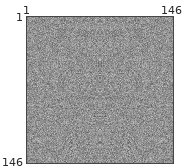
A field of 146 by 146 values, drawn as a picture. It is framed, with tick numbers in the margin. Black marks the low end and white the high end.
Average level on the scale: 60%. Grain: fine. Seam: none. Stripes: none. Mirror symmetry: left to right. Odd rows or columns: none.
